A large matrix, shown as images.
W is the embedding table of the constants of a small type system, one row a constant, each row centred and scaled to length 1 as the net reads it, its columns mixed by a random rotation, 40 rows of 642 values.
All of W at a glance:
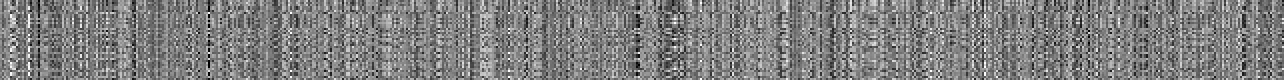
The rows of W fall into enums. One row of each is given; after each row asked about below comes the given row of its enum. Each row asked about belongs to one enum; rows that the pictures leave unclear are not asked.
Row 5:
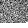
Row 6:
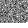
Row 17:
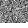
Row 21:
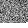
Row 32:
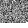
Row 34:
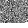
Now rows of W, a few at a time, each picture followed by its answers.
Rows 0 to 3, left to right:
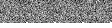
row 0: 21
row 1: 5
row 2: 21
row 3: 32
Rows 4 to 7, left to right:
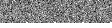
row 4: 32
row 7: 17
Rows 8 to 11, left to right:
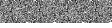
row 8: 17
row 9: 34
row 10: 32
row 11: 34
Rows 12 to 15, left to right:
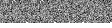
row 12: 32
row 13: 32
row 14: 6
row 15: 21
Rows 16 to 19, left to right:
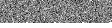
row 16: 6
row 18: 21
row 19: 34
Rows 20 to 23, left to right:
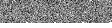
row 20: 32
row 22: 5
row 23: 34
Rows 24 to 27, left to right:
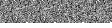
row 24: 17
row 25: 17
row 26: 6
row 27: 32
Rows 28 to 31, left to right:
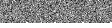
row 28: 32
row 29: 6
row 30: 5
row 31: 17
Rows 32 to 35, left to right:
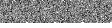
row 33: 17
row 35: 6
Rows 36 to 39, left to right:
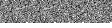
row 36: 17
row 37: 17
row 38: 6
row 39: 5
